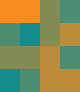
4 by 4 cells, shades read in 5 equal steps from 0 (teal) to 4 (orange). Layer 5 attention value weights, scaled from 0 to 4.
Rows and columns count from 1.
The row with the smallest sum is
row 2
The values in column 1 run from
0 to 4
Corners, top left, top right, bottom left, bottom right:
4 1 0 3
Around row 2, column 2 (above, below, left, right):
4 2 1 2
